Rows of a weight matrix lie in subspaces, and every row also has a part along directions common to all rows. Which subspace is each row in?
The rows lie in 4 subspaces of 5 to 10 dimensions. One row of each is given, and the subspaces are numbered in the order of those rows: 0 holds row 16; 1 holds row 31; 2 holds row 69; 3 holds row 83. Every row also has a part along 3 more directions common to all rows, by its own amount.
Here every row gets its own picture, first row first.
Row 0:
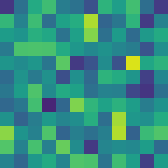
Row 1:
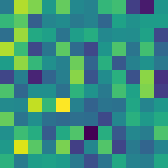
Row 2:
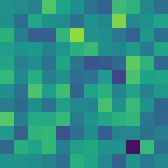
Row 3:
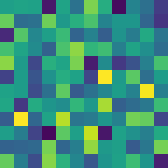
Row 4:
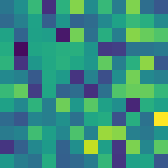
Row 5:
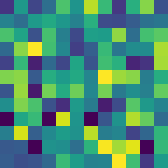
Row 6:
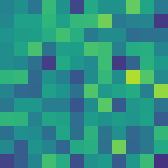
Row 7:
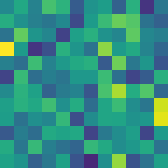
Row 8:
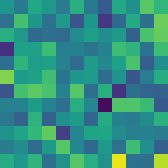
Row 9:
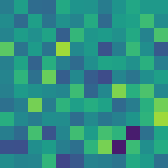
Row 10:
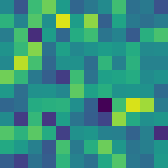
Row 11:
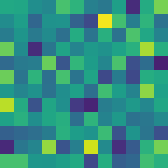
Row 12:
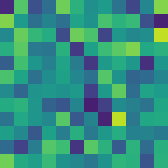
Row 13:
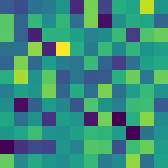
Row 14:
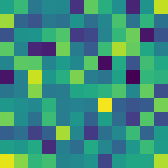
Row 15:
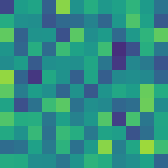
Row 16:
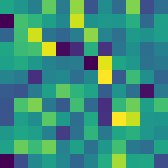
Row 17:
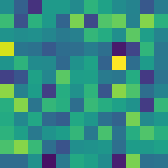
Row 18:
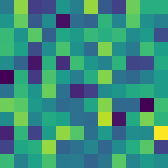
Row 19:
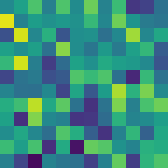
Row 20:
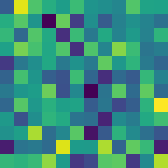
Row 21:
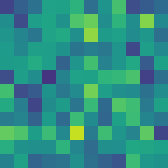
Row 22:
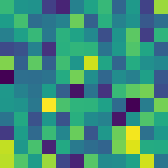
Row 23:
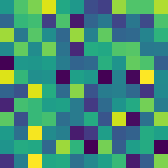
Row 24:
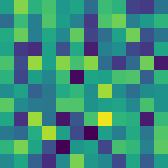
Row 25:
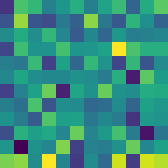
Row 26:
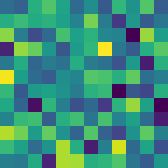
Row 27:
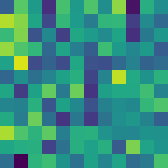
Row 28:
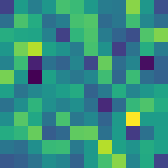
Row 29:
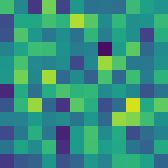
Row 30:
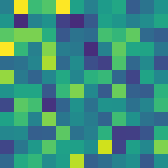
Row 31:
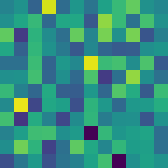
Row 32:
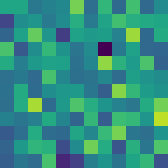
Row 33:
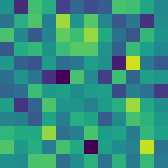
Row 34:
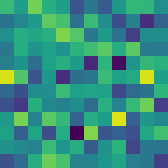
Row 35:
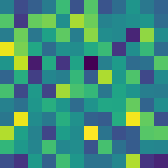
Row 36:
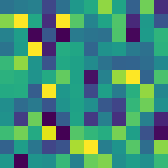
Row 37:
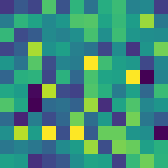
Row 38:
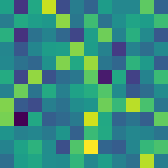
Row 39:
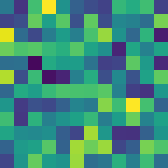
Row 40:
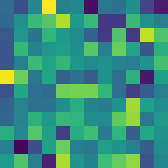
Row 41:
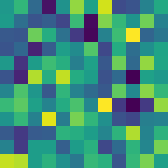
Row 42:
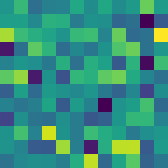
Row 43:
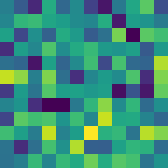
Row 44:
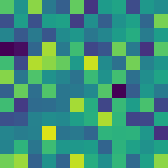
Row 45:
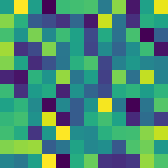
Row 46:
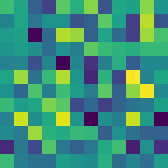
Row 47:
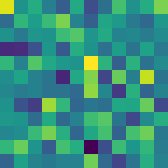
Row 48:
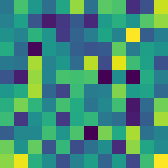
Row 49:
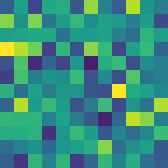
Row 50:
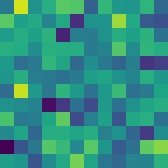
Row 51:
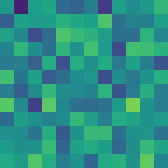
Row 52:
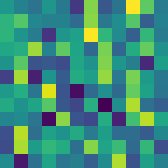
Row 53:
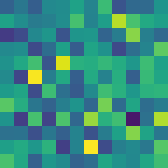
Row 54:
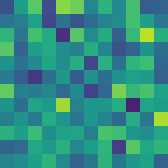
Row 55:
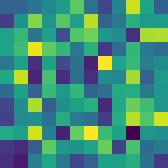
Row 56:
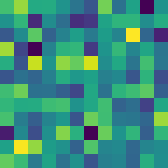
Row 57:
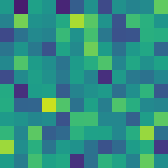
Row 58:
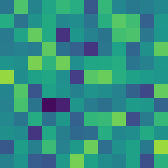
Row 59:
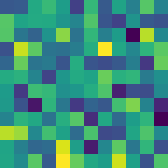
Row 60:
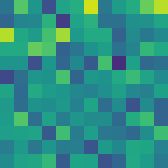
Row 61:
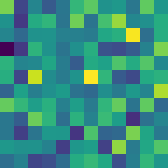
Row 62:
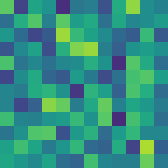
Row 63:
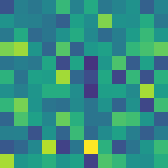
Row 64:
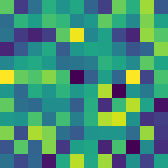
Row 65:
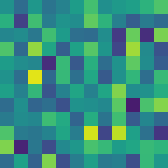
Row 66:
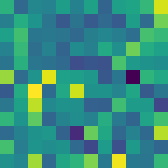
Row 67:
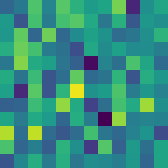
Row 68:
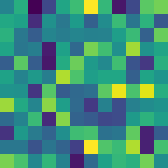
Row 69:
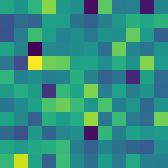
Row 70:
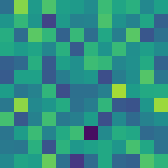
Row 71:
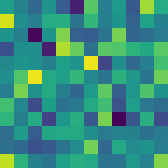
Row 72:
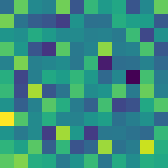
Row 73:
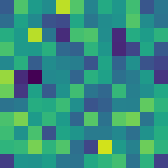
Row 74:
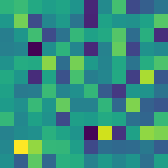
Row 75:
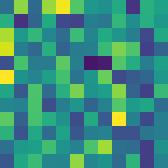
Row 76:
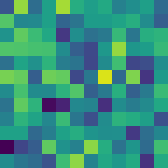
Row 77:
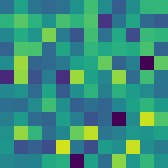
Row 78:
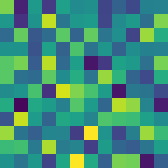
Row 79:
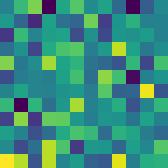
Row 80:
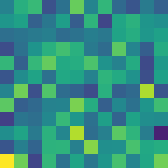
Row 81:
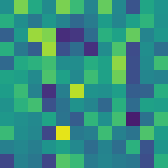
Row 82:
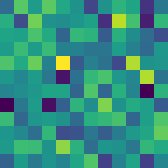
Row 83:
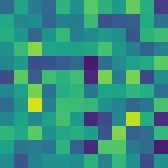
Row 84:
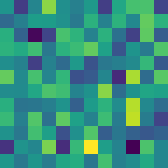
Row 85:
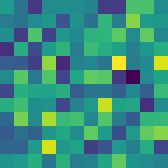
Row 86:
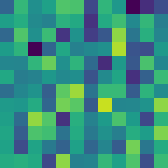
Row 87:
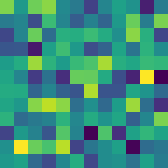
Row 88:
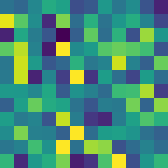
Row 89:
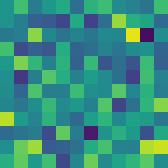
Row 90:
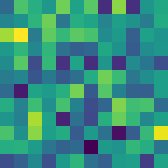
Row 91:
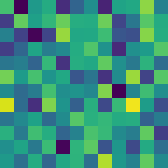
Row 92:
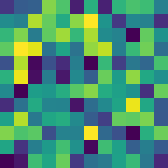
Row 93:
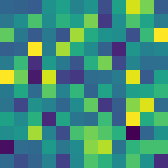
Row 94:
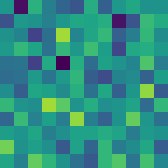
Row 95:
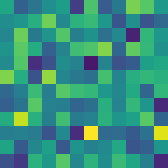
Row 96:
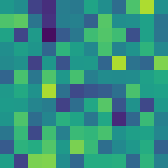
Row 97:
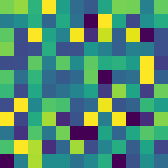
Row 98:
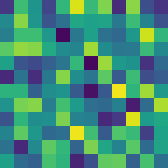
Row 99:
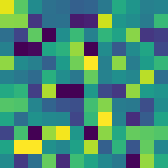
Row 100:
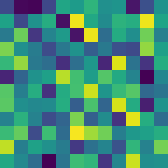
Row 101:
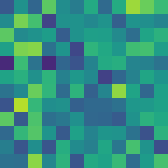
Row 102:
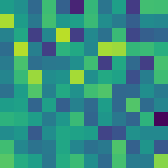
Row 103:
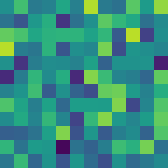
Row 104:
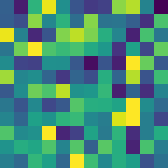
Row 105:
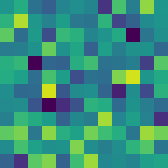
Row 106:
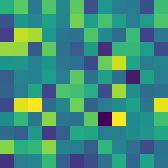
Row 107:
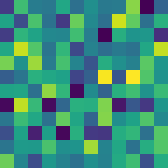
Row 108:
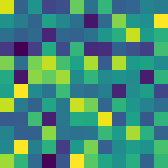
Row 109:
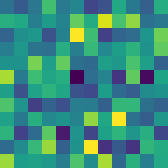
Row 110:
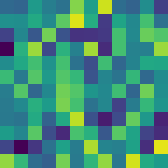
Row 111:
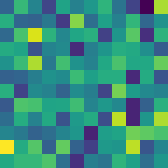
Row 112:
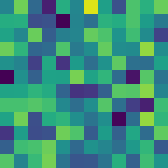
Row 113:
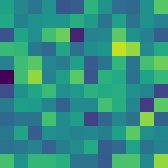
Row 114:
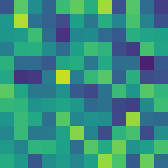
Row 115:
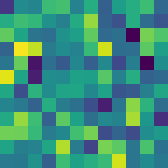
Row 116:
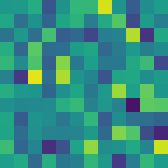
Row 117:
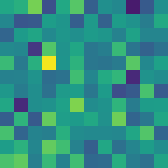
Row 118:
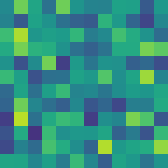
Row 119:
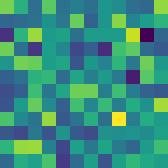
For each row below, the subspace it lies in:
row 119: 0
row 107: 3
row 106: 0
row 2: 3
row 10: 2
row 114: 0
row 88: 2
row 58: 3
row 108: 1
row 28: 0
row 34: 1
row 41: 2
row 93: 0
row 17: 1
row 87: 2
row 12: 3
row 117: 1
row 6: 1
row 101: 1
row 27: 2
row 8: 1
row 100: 1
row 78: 1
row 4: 0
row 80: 1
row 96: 2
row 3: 1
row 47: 3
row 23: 1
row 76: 3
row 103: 2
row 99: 2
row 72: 0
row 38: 3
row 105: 2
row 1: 2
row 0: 3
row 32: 0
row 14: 0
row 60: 2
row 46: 3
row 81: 3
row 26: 0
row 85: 2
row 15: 0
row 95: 1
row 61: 2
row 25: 1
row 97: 1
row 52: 2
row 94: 3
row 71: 0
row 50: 3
